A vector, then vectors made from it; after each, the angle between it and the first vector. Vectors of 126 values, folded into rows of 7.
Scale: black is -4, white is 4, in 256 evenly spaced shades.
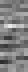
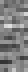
nearly parallel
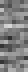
nearly parallel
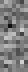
partly opposed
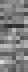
nearly opposite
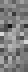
partly opposed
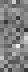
orthogonal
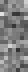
partly opposed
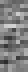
nearly parallel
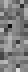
partly opposed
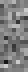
partly aligned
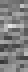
nearly parallel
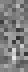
orthogonal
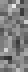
orthogonal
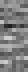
nearly opposite
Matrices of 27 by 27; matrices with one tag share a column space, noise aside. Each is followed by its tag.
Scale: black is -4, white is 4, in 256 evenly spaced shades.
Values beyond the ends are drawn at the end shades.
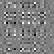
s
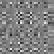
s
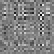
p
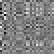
p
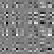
s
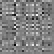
p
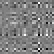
s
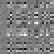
s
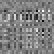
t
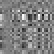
t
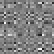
s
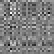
p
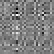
p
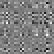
s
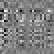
t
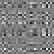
s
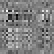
t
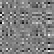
s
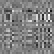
t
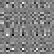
s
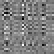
p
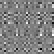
s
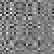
p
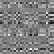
s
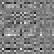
s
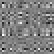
s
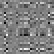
s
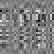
t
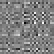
s
